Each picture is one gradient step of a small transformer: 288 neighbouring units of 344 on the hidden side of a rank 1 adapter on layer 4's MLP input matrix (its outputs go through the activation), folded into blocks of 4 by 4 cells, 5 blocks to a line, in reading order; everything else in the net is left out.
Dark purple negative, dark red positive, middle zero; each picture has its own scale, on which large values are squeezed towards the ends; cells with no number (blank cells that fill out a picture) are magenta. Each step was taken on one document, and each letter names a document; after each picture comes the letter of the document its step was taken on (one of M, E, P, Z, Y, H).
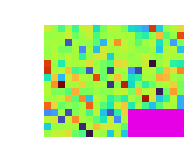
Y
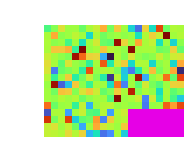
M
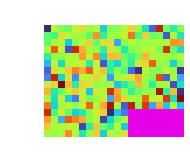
Y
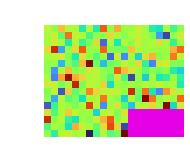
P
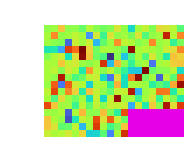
M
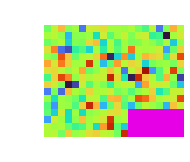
P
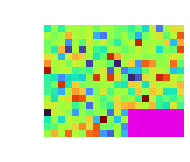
Y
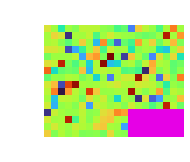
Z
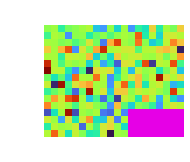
Y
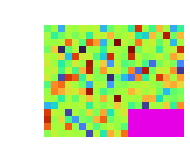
M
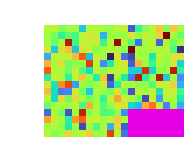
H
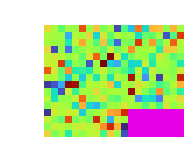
Z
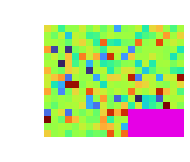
Z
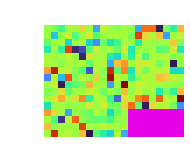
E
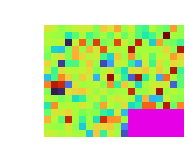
H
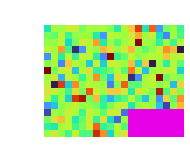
Y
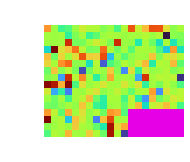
Z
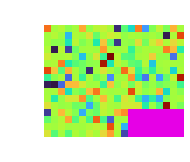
Z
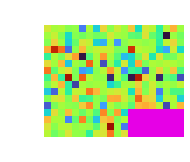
P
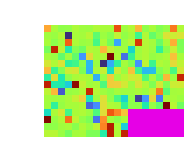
Z
